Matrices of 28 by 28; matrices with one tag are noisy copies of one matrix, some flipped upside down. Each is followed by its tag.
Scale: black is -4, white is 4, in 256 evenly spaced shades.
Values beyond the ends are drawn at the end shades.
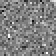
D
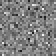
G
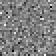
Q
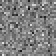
G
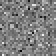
G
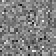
G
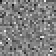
Q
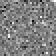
D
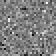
D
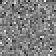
Q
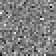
Q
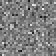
G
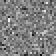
D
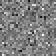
G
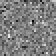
D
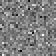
G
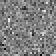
D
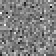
Q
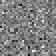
G
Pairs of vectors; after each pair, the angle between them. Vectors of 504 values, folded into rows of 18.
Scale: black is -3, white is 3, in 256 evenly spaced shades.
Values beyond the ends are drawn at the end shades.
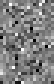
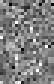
nearly opposite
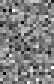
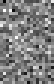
nearly opposite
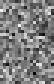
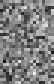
nearly opposite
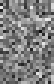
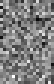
nearly opposite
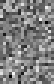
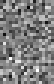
nearly parallel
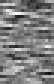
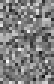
orthogonal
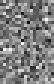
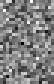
partly opposed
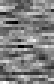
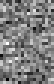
partly aligned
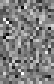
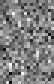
partly aligned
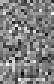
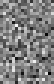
nearly parallel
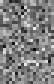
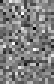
nearly opposite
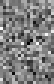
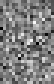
nearly opposite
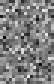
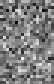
nearly opposite
